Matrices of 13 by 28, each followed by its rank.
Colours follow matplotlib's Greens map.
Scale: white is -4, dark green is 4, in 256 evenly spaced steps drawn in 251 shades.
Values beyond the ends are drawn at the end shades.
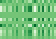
one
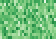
full rank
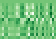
two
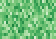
full rank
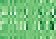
two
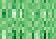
two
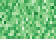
full rank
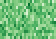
full rank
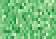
full rank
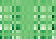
one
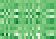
two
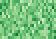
full rank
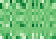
two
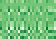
two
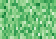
full rank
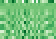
two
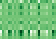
one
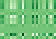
one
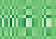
one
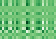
one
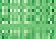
two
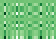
one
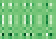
one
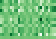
two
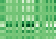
one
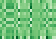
two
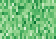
full rank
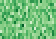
full rank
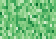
full rank
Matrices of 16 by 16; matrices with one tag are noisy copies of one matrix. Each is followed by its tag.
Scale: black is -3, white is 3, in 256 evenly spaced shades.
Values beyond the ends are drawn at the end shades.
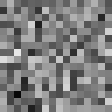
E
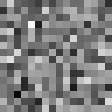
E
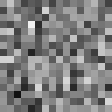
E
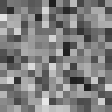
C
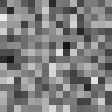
C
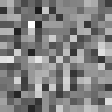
E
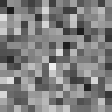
C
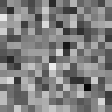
C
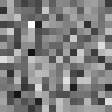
E
